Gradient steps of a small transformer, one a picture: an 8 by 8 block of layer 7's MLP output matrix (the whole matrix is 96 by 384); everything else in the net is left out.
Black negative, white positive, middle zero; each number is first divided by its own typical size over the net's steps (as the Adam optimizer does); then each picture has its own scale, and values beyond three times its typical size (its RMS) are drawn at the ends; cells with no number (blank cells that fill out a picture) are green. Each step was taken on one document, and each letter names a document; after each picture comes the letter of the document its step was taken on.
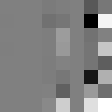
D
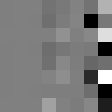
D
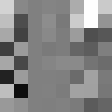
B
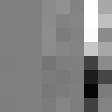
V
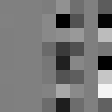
V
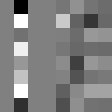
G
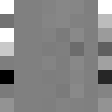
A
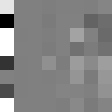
A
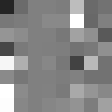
B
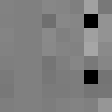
V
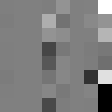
D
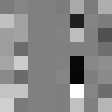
B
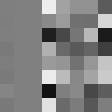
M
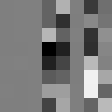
M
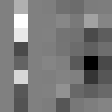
G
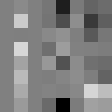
G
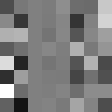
B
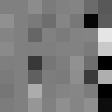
D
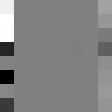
A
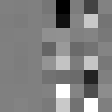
M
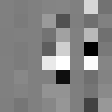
M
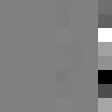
D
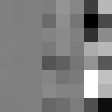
V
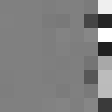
D
